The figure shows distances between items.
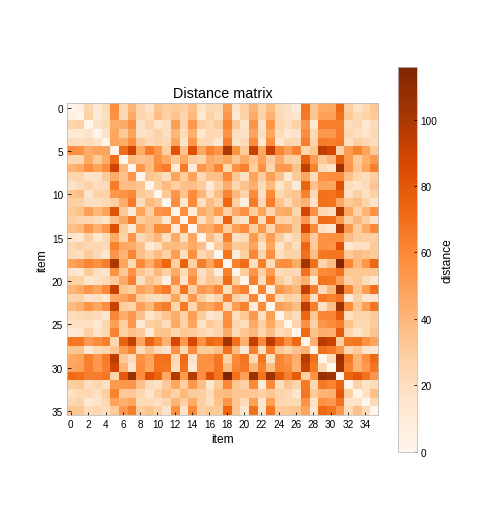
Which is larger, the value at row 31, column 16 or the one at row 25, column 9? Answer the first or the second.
the first
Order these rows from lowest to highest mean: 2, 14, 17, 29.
2, 17, 14, 29
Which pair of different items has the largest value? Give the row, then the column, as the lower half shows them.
31, 18
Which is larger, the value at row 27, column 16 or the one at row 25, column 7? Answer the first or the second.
the first
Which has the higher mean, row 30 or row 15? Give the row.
30
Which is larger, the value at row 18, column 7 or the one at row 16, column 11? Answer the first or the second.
the second
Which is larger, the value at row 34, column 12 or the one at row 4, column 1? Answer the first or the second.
the first
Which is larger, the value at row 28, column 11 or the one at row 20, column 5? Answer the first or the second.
the second
